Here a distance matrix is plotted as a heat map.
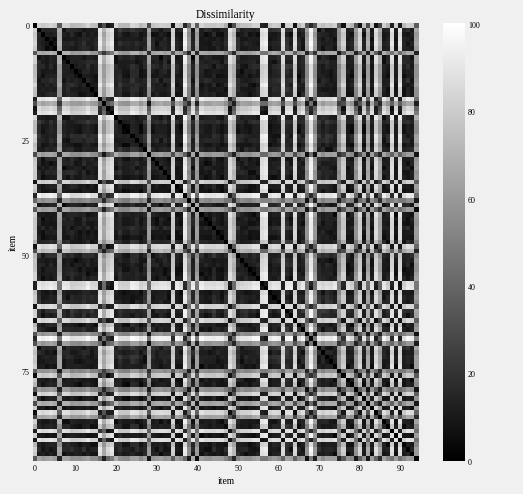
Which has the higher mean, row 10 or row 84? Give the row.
84
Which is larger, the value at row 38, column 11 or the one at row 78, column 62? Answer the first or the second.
the first
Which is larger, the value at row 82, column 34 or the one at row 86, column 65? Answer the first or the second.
the first
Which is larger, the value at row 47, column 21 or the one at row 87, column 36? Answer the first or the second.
the first
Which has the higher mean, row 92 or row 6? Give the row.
6
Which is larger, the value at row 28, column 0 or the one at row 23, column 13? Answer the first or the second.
the first
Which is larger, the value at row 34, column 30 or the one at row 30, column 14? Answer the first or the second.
the first
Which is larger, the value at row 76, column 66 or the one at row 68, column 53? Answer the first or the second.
the second
